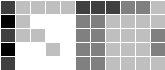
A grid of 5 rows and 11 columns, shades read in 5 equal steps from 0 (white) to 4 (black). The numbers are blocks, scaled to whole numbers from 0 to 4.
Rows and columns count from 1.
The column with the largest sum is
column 1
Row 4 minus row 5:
1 0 0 1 0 0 0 0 0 0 1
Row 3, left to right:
3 1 1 0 0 2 2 1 1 1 2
